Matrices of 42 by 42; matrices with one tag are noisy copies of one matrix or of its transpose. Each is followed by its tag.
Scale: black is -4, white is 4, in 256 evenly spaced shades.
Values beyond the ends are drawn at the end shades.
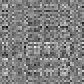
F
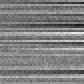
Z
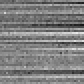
Z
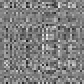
F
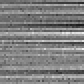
Z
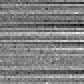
Z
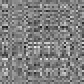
F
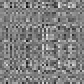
F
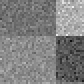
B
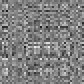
F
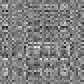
F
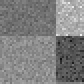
B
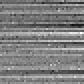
Z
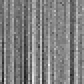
Z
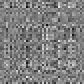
F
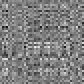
F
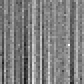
Z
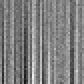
Z
